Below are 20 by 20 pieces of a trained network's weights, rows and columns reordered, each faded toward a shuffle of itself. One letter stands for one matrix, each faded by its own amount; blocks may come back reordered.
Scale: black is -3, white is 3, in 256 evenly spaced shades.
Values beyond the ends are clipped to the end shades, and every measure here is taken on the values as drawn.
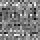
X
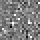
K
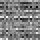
X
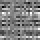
X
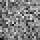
K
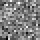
K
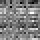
X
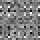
X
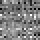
X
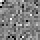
K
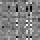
X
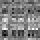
X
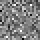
K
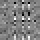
X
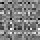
X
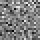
K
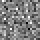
K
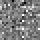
K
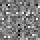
K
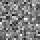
K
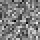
K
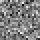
K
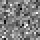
K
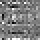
X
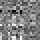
X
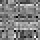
X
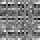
X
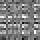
X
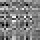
X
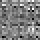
X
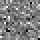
K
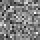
K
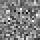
K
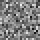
K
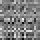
X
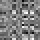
X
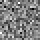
K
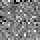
K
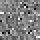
K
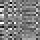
X
